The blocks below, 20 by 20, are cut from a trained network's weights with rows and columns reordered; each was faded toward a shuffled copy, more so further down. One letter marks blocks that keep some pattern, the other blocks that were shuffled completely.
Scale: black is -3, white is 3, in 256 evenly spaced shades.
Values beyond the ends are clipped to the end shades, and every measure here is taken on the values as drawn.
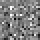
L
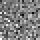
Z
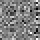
L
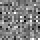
L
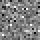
Z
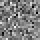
Z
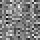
L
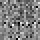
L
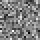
Z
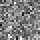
Z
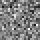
Z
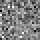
Z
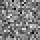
Z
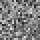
Z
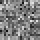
L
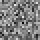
Z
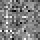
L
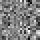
L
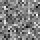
Z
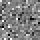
Z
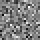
Z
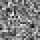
Z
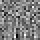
L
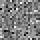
Z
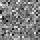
Z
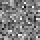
Z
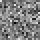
Z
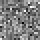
Z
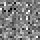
L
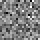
L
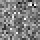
Z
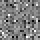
L
